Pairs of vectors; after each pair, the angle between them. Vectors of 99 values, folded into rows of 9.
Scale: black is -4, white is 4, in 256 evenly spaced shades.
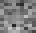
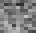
nearly parallel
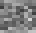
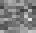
nearly parallel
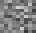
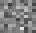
nearly parallel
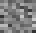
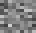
nearly opposite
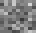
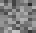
nearly opposite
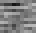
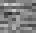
nearly opposite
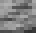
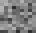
partly aligned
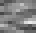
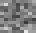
partly opposed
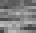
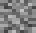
orthogonal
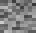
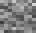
nearly opposite
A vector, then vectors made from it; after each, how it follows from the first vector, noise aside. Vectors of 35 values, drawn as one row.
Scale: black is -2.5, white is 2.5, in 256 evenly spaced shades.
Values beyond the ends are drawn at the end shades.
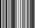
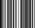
sign-scrambled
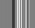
partly zeroed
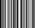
sign-scrambled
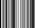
copied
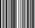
copied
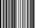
copied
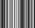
reversed
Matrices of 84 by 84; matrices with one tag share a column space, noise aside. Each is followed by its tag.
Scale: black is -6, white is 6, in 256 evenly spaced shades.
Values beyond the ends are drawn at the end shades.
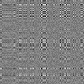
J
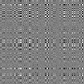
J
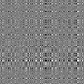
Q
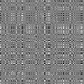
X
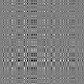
Q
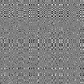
J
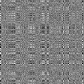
X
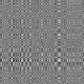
Q
